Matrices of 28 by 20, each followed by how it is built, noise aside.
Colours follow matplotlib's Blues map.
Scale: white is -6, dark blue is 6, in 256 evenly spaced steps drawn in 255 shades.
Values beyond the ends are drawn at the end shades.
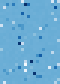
sparse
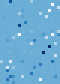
sparse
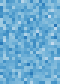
noise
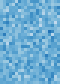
noise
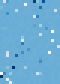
sparse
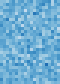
noise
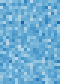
noise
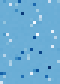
sparse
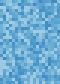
noise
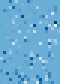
sparse
